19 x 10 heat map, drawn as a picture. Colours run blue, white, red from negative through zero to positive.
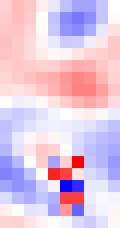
In the bottom middle lies a patch that is rougher than the rest. The bottom middle is the roughest part. The top left is the smoothest part.
